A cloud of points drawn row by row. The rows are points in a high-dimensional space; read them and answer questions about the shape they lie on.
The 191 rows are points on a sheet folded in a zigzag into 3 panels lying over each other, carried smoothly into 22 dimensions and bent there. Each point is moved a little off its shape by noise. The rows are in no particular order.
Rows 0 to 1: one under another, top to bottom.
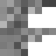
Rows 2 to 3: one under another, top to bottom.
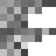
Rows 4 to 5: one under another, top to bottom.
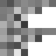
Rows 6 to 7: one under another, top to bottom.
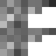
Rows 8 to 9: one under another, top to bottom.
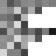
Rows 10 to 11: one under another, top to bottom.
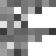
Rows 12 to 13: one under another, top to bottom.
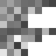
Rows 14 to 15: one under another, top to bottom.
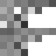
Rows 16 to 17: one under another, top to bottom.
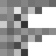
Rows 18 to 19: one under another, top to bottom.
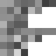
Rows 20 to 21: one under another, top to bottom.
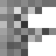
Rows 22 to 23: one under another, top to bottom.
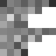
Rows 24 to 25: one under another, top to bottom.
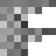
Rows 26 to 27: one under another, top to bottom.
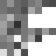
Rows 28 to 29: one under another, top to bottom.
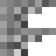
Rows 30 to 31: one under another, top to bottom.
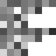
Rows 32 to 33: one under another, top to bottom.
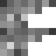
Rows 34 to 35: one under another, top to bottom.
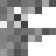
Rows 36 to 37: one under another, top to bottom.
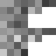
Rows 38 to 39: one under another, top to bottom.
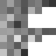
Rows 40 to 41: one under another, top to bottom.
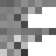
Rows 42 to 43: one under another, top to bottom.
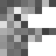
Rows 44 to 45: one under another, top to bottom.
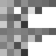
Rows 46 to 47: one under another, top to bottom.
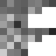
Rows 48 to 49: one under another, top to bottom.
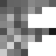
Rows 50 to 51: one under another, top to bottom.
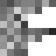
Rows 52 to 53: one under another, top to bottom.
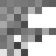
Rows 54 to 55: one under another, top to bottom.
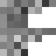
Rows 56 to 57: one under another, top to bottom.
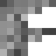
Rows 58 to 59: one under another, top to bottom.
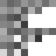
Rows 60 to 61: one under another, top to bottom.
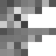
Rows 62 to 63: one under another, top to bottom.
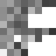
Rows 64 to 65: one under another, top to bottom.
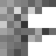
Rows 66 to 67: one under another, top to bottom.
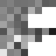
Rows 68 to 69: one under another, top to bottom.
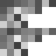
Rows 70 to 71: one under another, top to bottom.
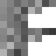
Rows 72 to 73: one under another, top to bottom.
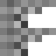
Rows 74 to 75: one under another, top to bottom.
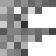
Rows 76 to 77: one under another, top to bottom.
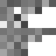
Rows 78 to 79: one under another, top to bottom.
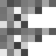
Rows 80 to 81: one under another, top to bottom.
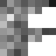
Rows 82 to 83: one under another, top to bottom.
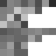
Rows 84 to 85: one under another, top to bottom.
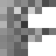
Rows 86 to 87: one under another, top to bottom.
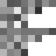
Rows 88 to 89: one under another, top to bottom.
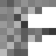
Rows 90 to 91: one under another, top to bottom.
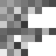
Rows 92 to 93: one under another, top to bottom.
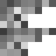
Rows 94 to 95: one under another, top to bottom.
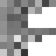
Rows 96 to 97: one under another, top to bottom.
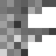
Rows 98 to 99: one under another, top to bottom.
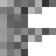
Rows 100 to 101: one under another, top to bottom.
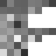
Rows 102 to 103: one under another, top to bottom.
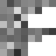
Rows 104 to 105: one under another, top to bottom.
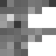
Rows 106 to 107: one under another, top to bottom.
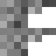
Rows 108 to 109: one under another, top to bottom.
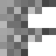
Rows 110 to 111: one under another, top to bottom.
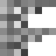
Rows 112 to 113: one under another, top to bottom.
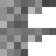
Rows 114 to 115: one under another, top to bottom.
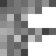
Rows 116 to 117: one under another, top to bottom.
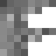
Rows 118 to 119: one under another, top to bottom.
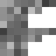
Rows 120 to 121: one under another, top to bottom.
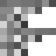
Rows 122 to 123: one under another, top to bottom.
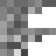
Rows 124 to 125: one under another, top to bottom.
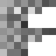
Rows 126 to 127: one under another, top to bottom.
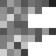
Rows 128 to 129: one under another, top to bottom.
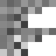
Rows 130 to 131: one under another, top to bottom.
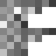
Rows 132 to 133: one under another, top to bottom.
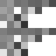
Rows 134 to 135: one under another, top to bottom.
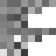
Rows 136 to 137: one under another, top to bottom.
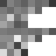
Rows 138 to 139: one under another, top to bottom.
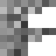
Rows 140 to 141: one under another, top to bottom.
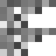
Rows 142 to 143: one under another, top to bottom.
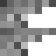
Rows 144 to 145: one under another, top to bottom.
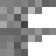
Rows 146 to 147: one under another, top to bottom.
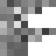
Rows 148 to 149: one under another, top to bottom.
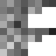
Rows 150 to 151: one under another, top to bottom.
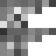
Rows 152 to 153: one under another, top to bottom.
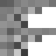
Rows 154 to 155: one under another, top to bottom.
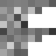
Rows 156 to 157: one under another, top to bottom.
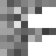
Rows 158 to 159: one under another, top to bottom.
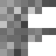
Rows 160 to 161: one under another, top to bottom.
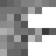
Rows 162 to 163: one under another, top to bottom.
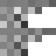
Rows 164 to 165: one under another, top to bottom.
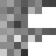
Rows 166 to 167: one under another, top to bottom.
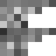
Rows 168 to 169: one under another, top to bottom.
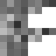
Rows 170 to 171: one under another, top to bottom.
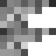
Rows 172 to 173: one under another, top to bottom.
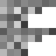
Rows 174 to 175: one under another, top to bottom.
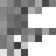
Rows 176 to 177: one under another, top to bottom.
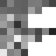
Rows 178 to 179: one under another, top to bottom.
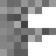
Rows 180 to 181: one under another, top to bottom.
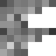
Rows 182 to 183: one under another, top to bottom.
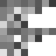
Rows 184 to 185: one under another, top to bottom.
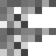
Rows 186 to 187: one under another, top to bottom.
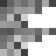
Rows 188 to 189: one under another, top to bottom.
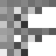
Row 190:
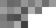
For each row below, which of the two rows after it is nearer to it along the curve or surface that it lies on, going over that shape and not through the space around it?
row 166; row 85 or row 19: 85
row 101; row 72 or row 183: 183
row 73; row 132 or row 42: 42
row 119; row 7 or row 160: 160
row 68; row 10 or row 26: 10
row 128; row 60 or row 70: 60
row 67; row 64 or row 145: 64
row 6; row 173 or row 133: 173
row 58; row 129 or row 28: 129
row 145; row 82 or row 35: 82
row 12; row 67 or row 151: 67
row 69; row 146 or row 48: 146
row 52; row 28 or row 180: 28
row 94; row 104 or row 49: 104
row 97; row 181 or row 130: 130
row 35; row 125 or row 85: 85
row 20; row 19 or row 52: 52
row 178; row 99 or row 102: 102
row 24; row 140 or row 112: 140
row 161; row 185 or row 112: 112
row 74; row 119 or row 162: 162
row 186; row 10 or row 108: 10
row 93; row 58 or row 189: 58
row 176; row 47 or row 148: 148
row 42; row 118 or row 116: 116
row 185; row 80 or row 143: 143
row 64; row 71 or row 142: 71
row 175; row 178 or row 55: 55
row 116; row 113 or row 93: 93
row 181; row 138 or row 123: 138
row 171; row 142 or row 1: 142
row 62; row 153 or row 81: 81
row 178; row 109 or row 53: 53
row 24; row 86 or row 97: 86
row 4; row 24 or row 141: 141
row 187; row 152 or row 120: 152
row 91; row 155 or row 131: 155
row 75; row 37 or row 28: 28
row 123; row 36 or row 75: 75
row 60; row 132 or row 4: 4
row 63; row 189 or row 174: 189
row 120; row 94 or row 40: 94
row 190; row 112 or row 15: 15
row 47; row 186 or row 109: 109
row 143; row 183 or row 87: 183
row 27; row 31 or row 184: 184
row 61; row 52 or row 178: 178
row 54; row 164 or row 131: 164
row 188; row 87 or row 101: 87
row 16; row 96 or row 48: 96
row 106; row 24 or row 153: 24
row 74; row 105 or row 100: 100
